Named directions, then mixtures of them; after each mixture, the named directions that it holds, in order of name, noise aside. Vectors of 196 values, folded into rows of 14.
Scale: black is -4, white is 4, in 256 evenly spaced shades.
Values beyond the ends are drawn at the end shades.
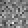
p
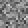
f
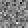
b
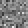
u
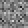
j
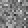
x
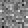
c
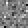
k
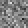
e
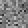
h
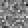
c, k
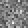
p, x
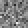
b, e, h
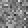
x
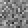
p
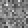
c, k, x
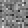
c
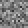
j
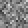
f
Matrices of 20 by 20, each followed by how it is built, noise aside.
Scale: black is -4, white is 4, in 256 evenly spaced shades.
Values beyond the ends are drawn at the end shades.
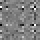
low rank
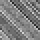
Toeplitz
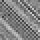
Toeplitz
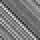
Toeplitz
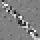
banded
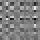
low rank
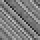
Toeplitz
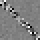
banded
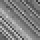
Toeplitz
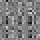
low rank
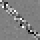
banded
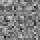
low rank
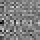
low rank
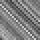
Toeplitz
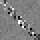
banded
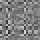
low rank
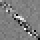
banded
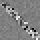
banded
